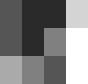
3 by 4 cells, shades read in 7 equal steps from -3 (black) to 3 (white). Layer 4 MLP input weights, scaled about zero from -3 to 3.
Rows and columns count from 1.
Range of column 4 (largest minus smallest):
1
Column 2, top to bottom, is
-2 -2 0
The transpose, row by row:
-1 -1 1 / -2 -2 0 / -2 0 -1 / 2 3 3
